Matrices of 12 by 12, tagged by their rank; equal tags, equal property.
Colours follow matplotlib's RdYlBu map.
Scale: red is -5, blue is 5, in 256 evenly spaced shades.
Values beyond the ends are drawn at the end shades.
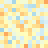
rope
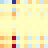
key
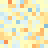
rope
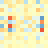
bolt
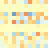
bolt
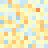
rope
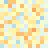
rope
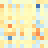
bolt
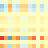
key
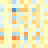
bolt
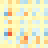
bolt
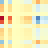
key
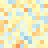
rope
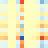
key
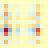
key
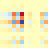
key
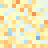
rope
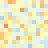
rope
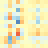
bolt
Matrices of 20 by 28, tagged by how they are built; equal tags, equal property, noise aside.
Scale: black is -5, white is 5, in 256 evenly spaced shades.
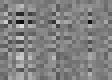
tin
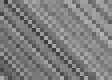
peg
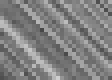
peg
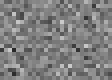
tin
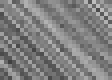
peg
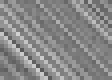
peg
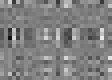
tin
